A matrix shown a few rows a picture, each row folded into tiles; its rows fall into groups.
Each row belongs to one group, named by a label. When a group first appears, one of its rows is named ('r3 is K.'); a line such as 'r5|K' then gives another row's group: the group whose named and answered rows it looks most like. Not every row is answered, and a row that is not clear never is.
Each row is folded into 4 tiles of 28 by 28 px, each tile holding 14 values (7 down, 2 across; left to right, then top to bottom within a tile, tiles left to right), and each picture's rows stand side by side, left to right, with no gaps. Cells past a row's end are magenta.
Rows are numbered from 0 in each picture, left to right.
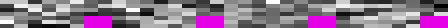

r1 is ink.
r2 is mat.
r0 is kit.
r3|ink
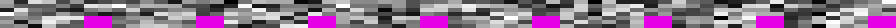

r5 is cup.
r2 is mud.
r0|mat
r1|ink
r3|mat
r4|ink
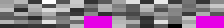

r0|kit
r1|kit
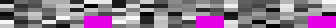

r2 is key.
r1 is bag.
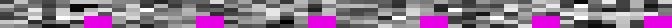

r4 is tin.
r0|key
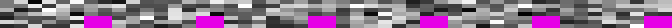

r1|key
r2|cup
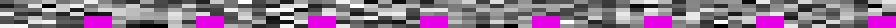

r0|tin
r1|mud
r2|cup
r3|cup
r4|kit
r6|bag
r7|key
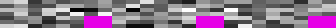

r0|cup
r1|bag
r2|tin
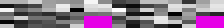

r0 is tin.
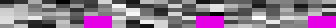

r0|mud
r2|key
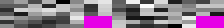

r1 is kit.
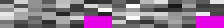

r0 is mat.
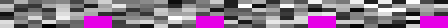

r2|bag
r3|kit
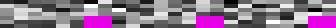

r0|mud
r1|tin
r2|bag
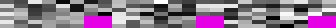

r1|mat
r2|key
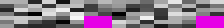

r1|key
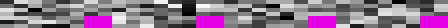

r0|tin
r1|mat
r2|bag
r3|cup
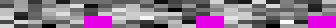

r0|cup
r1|mud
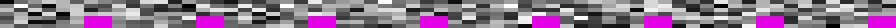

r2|bag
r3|kit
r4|bag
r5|tin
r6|tin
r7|cup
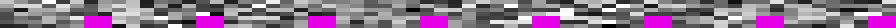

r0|kit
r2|tin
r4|bag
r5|tin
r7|mud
